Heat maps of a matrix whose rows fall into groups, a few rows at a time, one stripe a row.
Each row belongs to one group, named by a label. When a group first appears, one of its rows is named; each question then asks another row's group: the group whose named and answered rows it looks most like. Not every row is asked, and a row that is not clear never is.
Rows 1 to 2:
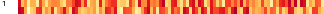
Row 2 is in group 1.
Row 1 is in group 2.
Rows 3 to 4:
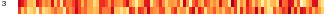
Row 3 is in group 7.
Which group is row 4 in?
2
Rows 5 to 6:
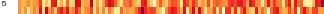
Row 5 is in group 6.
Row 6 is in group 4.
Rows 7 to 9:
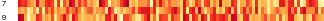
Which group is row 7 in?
7
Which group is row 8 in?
4
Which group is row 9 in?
1
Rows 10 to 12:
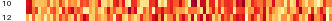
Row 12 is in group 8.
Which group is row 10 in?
1
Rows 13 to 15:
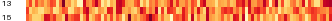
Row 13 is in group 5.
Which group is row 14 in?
8
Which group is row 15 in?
4
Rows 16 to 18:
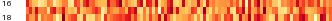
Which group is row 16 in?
2
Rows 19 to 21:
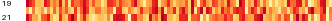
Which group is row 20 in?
8
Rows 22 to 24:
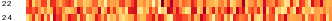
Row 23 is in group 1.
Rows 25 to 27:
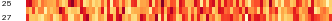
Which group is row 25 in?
1
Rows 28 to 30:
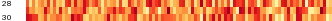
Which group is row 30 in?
1
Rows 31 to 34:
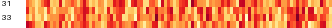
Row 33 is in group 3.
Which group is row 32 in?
2
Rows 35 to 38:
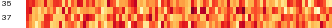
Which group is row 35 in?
7
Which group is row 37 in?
2
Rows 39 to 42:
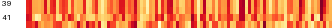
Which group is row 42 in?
7
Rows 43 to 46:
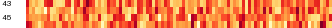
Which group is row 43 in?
2
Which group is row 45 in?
6
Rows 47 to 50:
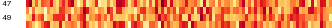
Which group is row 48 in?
8
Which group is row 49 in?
3
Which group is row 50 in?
6
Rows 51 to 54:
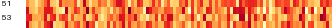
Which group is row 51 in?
6
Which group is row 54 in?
2
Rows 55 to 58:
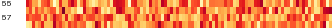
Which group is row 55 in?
6
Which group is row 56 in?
5
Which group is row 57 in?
7
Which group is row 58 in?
3
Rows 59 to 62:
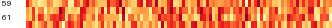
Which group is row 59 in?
2
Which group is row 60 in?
8
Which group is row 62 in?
1
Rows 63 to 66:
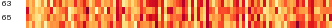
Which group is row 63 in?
4
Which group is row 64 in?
8
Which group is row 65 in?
4
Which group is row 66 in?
3
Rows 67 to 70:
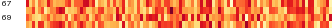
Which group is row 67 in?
2
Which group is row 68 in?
3
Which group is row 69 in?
4
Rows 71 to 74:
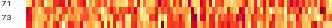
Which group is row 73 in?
1
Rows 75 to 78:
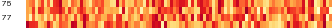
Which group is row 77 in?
8
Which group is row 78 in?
7
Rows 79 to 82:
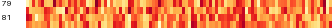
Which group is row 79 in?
3
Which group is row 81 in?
1
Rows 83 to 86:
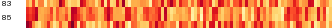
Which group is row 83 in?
8
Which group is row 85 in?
7
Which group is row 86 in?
1
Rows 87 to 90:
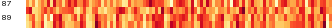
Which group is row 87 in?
4
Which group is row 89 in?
4
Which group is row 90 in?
3
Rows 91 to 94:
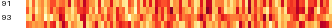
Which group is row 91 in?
3
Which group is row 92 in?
3
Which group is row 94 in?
5
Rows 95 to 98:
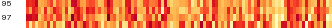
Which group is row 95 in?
7
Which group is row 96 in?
7
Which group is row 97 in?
7
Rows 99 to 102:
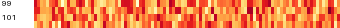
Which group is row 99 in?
6
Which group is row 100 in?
5
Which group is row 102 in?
4
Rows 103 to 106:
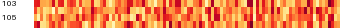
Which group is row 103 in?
5
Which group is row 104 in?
2
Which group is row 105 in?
3
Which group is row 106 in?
5
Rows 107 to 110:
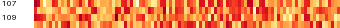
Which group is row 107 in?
1
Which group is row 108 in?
8
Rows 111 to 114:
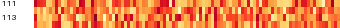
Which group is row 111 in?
7
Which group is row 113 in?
8
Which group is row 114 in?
2
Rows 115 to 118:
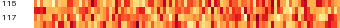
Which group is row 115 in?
8
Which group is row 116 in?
1
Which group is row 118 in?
5
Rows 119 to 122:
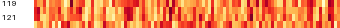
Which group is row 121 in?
5
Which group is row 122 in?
4
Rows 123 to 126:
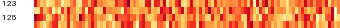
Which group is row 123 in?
2
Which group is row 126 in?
6
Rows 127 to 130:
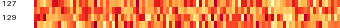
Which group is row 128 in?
7
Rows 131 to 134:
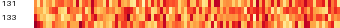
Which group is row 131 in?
3
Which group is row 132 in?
6
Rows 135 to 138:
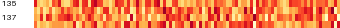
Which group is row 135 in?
2
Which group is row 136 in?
3
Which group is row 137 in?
3
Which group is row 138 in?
8
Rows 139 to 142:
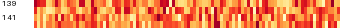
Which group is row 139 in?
7
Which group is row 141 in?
4
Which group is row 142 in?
3
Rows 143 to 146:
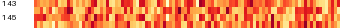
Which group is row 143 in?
6
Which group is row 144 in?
3
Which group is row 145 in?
7
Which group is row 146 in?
2
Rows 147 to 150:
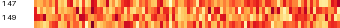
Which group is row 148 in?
2
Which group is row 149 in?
7
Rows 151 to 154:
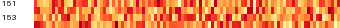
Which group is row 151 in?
4
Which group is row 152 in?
5
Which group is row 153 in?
4
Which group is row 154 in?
1
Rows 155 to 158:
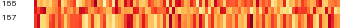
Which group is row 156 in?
7
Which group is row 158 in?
5
